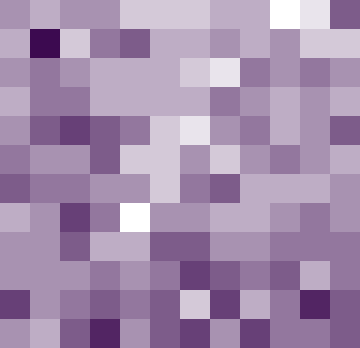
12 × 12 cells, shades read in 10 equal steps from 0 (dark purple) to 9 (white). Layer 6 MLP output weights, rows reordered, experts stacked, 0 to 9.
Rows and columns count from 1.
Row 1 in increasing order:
3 5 5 5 6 6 6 7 7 7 8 9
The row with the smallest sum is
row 12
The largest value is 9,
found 2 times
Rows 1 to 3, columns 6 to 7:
7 7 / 6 6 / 6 7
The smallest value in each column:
2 0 2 1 3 3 2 2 2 3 1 3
